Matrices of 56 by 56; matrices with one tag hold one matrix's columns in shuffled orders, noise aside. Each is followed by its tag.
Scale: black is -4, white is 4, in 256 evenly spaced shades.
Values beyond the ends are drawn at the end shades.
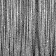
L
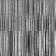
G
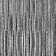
G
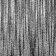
L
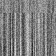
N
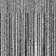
N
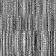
G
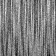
L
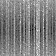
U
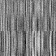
G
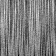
L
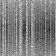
U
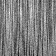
L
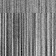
N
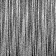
L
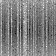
U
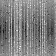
U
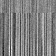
N
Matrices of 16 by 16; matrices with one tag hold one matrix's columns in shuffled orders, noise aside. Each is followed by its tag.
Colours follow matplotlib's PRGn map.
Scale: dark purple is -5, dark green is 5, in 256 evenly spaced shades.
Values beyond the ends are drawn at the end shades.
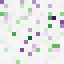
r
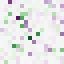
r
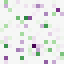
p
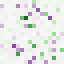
p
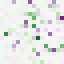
r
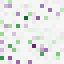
p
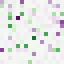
r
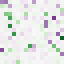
r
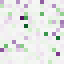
r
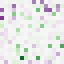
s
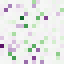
p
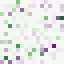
p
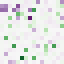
s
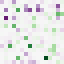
s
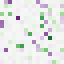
r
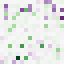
s
